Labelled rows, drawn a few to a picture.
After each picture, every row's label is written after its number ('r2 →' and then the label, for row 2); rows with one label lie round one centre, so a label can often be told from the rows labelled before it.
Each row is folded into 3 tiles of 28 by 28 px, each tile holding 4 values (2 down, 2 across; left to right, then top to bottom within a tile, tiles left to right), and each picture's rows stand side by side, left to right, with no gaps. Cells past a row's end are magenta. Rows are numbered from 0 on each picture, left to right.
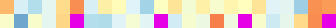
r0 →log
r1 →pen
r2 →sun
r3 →log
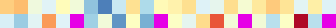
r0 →sun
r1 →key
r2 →sun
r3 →sun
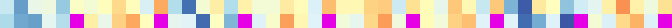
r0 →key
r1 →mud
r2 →key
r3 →mud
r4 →mud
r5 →mud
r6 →key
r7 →mud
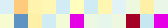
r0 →pen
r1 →sun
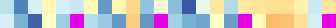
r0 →key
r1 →key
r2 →key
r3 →mud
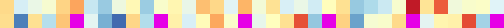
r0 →log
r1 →key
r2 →mud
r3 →sun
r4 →log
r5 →sun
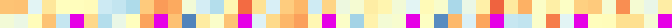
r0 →sun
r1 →log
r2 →log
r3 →mud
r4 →pen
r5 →log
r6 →sun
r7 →mud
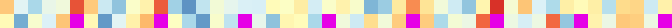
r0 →log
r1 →log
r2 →key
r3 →pen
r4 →log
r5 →log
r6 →sun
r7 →mud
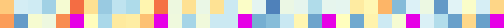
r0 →log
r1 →log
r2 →pen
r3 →key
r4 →pen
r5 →key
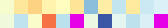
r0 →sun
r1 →pen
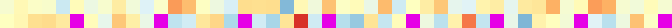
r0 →mud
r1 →mud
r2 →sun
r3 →sun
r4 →pen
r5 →sun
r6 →pen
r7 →sun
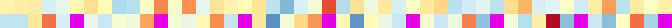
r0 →sun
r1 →log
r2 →sun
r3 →log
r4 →pen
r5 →sun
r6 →sun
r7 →sun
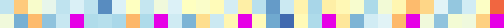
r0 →pen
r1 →key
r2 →pen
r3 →key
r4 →log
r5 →log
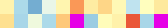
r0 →log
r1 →sun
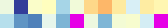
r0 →key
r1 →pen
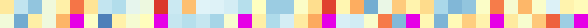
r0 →log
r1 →log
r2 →pen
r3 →log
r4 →sun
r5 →log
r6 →sun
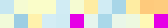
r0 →pen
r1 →log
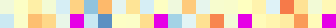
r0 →mud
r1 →pen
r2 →sun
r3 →mud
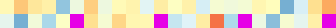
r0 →pen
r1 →mud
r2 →sun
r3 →log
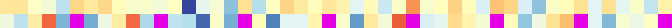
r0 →sun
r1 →sun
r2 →key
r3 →pen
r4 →log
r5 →mud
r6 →log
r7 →pen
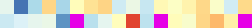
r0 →key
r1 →sun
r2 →mud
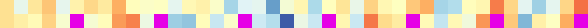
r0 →mud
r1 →mud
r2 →pen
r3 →key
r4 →mud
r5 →log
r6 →log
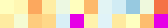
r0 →mud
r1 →log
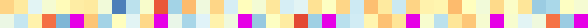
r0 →sun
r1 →log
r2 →pen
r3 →sun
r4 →mud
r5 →mud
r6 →sun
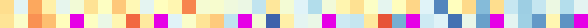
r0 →mud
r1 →mud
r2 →sun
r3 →pen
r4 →sun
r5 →key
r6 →key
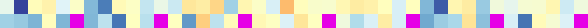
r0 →key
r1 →key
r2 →pen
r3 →mud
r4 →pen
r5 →key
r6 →pen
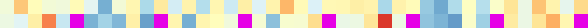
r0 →sun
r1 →key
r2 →pen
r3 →pen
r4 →sun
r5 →key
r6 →mud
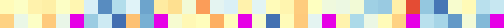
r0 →mud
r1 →key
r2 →mud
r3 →pen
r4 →log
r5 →key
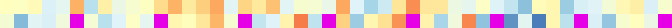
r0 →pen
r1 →pen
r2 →mud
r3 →sun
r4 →log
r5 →sun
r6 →key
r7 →pen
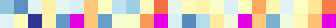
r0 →key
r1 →log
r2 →pen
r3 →log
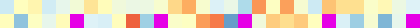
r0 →pen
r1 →sun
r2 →sun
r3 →mud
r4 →pen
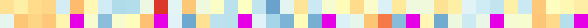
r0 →mud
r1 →log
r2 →pen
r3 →key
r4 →sun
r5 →pen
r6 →mud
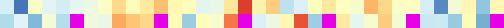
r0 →key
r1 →mud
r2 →log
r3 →sun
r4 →mud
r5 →key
